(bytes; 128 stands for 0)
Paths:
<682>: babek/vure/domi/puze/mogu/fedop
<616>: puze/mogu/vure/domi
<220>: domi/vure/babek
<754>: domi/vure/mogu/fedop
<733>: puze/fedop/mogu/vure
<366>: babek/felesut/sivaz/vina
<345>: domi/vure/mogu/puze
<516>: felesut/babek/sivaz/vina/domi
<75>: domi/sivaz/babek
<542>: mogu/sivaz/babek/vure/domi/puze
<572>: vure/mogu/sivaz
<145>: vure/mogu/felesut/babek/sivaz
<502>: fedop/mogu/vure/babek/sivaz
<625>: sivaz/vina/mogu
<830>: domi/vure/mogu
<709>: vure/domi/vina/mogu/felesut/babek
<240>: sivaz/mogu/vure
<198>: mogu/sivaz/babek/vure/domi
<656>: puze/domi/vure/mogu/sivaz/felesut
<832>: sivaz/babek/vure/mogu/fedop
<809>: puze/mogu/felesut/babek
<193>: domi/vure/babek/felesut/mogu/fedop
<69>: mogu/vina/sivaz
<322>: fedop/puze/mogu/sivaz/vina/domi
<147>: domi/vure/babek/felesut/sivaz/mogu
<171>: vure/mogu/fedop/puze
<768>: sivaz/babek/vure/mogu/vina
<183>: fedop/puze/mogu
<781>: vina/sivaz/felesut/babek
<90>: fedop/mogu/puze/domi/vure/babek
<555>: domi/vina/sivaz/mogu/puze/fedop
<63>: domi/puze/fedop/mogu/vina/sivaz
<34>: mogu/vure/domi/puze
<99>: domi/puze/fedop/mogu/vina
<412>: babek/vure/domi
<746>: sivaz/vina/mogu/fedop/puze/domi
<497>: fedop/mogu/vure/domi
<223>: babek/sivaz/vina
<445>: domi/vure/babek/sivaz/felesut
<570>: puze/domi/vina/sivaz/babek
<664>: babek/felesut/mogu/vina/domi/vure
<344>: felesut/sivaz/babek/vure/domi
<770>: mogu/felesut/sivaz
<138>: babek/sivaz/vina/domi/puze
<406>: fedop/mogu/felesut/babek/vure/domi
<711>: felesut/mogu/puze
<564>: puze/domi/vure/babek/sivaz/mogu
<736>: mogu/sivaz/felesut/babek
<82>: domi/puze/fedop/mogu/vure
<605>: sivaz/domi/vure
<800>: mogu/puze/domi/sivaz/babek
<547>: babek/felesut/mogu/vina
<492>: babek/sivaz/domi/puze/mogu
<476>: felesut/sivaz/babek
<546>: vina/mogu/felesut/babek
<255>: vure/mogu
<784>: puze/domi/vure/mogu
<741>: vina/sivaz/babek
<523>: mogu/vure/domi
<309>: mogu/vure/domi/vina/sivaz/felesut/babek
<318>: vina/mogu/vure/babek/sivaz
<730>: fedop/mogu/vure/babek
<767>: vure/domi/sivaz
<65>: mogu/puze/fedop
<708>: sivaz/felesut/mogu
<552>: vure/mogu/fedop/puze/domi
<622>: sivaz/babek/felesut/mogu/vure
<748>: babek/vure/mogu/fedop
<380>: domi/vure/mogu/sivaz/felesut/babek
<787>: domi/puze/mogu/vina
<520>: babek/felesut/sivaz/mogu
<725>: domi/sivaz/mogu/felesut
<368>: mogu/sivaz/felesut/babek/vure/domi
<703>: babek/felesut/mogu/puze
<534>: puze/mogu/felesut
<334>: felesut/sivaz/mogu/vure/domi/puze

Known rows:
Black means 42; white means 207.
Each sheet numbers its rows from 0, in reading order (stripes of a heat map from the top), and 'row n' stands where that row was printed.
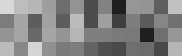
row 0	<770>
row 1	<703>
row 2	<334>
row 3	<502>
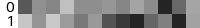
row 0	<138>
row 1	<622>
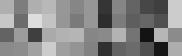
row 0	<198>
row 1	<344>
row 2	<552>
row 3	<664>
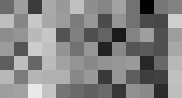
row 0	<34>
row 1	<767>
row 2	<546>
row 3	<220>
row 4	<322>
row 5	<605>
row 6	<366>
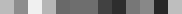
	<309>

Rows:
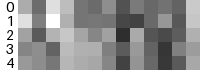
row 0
<75>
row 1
<445>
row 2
<412>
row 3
<497>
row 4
<523>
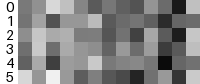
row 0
<223>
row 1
<733>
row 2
<69>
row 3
<63>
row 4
<345>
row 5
<145>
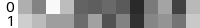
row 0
<781>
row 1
<725>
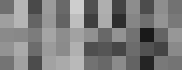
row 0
<711>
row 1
<534>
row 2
<542>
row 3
<255>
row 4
<82>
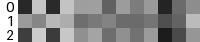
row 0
<99>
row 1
<800>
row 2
<787>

